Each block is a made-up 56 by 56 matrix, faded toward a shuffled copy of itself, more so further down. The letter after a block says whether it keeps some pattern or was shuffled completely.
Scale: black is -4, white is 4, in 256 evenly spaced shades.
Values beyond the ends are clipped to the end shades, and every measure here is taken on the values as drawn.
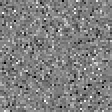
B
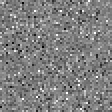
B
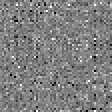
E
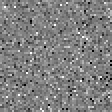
B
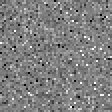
B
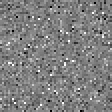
B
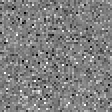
B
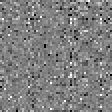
E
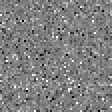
B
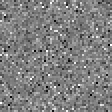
B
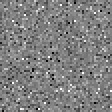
B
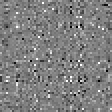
E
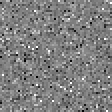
B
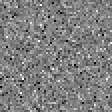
B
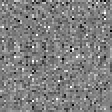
E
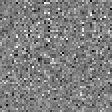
E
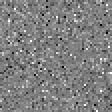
B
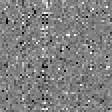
E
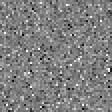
B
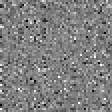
E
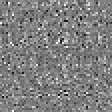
E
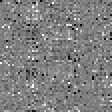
E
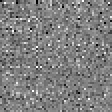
E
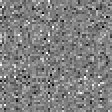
E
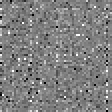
E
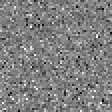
B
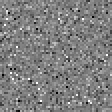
B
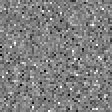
B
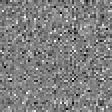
E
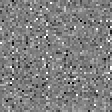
E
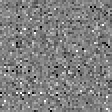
E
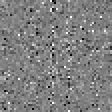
E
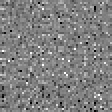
E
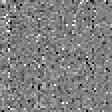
E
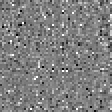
E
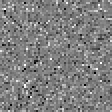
B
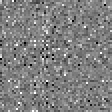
E
